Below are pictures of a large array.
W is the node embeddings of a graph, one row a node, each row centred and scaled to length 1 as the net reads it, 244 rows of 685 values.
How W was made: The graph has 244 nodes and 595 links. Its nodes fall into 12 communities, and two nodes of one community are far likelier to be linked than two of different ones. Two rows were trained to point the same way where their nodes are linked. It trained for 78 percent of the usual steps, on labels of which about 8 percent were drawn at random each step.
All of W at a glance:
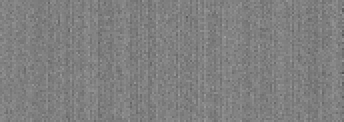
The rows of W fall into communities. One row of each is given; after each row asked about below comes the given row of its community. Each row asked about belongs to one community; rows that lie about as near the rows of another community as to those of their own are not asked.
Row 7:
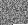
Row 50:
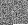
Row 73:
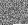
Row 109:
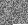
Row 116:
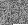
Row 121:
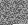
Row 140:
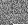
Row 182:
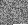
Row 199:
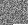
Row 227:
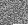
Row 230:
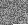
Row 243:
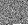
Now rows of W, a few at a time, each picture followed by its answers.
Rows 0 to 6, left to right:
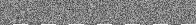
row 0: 243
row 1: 199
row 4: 227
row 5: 182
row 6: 140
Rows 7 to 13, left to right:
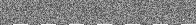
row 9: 50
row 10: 199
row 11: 50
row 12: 230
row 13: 140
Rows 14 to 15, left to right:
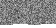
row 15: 182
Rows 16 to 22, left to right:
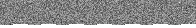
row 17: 73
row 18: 121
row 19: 116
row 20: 140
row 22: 7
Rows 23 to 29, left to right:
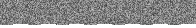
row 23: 227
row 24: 230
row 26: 73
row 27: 73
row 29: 230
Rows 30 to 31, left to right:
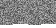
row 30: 230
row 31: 50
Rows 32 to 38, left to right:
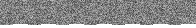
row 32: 182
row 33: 182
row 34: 140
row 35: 50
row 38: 199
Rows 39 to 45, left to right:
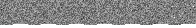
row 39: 50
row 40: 121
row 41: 121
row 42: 199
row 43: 227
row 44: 121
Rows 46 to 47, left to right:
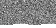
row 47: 121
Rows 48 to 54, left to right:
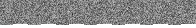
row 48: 109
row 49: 140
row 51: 121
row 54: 121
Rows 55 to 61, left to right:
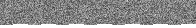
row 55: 109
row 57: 230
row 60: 73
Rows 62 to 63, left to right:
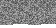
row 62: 116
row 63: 116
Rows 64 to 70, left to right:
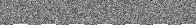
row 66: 109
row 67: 7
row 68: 116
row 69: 243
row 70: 73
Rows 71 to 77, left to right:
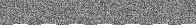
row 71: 230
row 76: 230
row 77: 109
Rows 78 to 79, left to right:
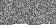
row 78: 109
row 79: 230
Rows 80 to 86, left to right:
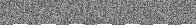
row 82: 109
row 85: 230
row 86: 7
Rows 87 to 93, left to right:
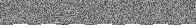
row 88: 182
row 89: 50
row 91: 73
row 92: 50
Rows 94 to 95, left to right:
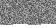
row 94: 227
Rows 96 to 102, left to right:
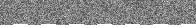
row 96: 199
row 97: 109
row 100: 116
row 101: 140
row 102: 227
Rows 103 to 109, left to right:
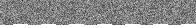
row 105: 121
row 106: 140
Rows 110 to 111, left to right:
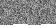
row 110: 109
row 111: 109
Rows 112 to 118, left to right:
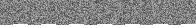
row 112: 73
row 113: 243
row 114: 73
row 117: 7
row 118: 121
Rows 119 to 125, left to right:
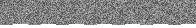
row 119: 230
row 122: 182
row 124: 116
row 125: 50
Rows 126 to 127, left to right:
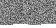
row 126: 199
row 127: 73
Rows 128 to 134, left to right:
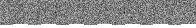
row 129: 140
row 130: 50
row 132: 140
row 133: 227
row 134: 230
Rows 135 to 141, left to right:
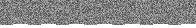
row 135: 199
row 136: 199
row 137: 227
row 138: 182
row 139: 230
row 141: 73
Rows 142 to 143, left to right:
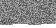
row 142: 227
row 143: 73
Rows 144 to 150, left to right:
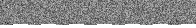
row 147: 230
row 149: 182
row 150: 182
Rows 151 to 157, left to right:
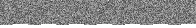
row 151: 109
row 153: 243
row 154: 182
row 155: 109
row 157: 199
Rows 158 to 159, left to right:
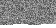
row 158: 116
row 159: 230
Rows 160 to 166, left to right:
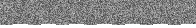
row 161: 73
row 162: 116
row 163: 140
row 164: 73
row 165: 7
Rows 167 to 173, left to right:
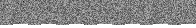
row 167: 109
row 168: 116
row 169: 7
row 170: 7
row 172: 109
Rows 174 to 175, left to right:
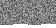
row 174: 73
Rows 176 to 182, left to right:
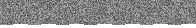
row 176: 7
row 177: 116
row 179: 199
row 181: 199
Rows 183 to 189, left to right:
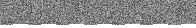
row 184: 243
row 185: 230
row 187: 230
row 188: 140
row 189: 140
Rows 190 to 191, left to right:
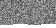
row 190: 140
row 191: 243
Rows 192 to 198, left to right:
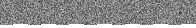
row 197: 227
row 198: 116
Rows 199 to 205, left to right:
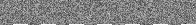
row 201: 199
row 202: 140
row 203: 73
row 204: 230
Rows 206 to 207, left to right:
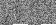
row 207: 7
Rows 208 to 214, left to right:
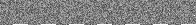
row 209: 182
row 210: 243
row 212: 7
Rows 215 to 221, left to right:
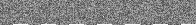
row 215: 73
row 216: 73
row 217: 182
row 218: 227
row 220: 50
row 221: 199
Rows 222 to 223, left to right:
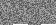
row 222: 227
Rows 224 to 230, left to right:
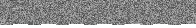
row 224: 116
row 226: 227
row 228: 109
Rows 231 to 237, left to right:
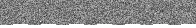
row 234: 227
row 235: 50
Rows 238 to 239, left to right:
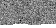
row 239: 182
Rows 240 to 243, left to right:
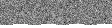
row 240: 243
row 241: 140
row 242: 7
